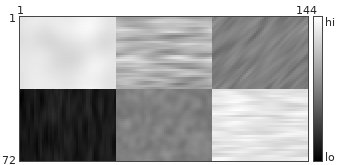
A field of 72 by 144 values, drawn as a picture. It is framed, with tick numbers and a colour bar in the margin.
The table splits into 2 rows of 3 panels. Panel 1,1: very high, smooth, faint in contrast. Panel 1,2: high, streaked across. Panel 1,3: middling, slanting up to the right, faint in contrast. Panel 2,1: very low, streaked downward, faint in contrast. Panel 2,2: middling, blotchy, faint in contrast. Panel 2,3: very high, streaked across, faint in contrast.
